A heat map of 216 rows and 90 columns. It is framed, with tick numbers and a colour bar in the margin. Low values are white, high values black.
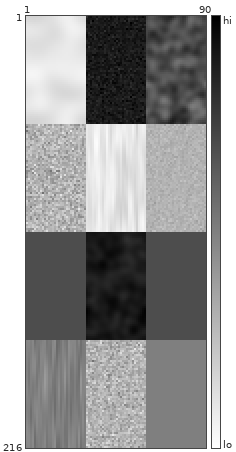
It is made of 4 by 3 panels. Panel 1,1: very low, smooth, faint in contrast. Panel 1,2: very high, fine-grained, faint in contrast. Panel 1,3: high, blotchy. Panel 2,1: low, fine-grained. Panel 2,2: very low, streaked downward, faint in contrast. Panel 2,3: low, fine-grained, faint in contrast. Panel 3,1: high, flat. Panel 3,2: very high, blotchy, faint in contrast. Panel 3,3: high, flat. Panel 4,1: middling, streaked downward, faint in contrast. Panel 4,2: low, fine-grained. Panel 4,3: middling, flat.
